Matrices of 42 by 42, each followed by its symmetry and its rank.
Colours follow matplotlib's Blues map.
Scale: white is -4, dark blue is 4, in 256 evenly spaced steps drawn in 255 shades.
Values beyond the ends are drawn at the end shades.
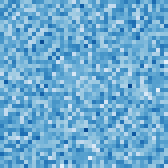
symmetric, full rank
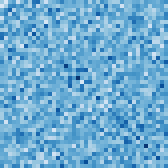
symmetric, full rank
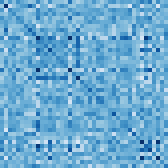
symmetric, rank five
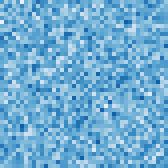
symmetric, full rank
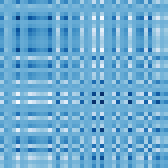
symmetric, rank one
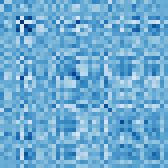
symmetric, rank three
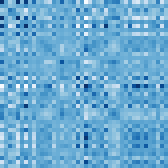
symmetric, rank three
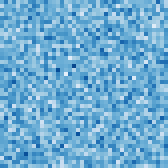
antisymmetric, full rank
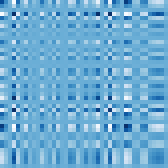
symmetric, rank one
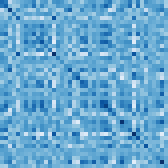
symmetric, rank five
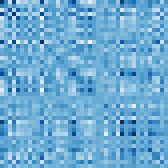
symmetric, rank three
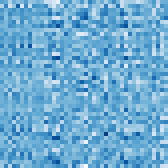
neither, rank five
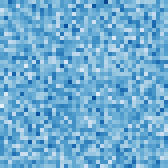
antisymmetric, full rank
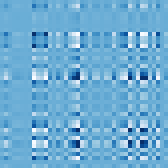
symmetric, rank one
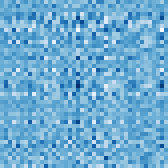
neither, rank five
